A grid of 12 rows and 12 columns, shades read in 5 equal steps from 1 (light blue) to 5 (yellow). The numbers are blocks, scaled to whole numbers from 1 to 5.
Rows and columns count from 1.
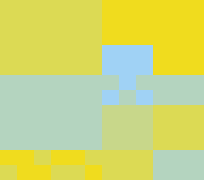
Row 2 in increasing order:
4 4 4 4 4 4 5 5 5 5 5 5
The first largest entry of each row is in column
7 7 7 10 10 1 1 10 10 10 1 2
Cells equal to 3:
9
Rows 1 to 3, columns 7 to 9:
5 5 5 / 5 5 5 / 5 5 5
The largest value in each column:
5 5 5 5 5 5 5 5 5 5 5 5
